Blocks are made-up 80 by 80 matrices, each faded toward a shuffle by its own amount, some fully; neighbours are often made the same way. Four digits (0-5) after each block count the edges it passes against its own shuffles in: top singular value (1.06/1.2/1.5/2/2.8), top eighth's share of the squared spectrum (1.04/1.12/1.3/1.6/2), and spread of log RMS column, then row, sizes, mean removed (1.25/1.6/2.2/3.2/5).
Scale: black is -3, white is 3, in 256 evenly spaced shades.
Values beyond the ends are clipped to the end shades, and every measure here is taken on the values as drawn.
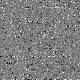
2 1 0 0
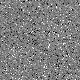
0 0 0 0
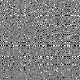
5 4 2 3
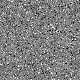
0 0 0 0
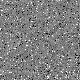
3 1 0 0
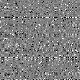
4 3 1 2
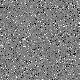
2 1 0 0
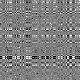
5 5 4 4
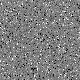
2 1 0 0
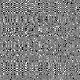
5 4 3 3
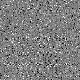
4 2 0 1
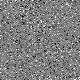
2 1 0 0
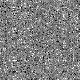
3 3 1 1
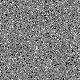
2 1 0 0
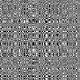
5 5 4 4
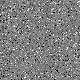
2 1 0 1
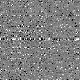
4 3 2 2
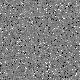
2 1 0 0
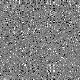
3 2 1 1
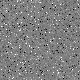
0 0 0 0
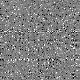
4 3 1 2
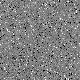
2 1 0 0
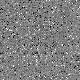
3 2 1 1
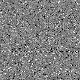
1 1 0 1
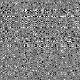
4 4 2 3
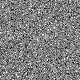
0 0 0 0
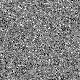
2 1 0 0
